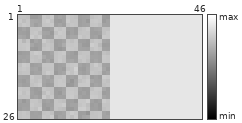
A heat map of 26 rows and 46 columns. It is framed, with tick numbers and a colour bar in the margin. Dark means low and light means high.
It is made of 1 by 2 panels. Panel 1,1: high, checkered. Panel 1,2: very high, flat.
